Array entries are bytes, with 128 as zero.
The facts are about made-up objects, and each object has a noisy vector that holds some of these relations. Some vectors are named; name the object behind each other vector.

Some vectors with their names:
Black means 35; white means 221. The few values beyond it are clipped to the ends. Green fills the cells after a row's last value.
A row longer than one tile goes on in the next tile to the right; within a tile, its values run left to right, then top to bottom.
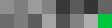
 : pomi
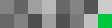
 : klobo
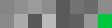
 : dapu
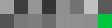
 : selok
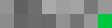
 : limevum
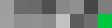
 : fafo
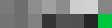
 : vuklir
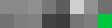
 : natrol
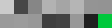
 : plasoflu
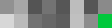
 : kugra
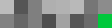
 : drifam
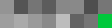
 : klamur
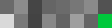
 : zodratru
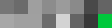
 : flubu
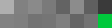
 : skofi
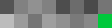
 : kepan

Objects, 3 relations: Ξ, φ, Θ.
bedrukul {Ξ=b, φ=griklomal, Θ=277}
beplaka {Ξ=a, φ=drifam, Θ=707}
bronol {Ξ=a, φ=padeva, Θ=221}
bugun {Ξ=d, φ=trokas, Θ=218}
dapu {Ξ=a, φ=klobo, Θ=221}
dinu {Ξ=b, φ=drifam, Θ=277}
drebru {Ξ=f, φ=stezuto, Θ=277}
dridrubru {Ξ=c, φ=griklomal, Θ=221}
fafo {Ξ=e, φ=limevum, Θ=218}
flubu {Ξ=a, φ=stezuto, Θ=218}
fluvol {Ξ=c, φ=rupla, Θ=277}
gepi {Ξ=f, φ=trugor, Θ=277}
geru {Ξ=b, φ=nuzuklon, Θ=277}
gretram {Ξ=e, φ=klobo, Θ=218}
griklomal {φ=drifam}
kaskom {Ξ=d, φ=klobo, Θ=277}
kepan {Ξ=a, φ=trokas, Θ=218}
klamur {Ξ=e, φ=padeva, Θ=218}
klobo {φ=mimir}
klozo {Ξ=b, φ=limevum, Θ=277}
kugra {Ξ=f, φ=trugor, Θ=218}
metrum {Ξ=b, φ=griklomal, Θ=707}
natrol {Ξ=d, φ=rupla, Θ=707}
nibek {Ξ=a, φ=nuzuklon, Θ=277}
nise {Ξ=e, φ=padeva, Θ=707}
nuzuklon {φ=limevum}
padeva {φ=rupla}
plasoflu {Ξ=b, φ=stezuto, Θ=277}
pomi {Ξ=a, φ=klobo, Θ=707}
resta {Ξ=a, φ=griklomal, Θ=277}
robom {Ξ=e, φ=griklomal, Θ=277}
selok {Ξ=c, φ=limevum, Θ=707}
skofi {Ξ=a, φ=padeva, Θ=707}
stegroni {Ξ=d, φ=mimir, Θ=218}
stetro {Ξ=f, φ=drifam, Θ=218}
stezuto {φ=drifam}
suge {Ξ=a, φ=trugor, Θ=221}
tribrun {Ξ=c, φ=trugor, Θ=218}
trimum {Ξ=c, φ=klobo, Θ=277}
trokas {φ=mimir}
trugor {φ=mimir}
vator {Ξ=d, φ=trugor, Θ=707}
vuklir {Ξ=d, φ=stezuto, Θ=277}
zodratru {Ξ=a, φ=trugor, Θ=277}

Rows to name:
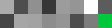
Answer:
dridrubru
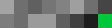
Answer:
resta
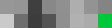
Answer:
trugor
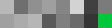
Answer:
stetro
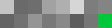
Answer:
griklomal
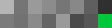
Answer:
beplaka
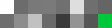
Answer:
metrum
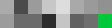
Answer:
stezuto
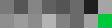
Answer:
gretram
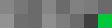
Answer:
nibek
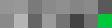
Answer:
bronol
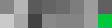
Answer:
suge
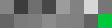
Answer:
fluvol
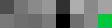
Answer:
kaskom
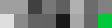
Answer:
gepi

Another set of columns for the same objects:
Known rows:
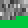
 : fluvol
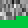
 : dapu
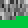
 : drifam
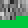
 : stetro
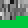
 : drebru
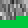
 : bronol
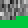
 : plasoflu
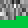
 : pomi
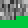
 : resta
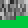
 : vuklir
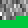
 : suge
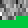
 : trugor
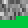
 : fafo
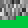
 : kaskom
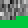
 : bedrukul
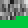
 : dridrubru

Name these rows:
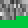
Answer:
skofi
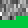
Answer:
gepi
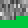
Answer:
nibek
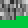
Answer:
beplaka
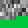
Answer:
trimum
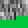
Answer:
flubu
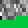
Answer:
vator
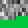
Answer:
gretram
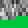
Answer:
klobo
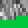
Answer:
kepan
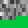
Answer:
nise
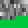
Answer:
selok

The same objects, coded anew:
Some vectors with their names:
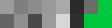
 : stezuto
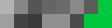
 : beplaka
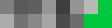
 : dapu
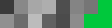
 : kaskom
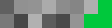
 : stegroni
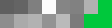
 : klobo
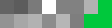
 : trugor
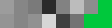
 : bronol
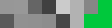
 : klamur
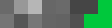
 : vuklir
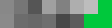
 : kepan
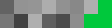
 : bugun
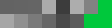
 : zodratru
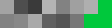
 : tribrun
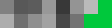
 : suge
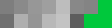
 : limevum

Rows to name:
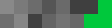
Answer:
robom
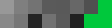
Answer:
resta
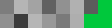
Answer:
natrol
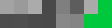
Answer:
stetro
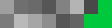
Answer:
fluvol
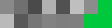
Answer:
pomi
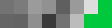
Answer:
kugra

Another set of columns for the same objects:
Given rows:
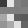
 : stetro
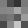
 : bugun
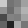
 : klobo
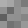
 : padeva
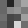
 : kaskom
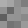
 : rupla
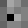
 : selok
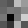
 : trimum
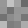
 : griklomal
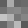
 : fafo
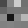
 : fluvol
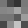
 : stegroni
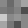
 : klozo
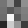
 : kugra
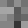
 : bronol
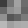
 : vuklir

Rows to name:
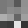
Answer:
gretram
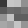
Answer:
drebru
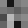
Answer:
zodratru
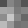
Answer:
flubu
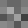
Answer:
skofi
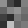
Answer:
vator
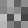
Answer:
metrum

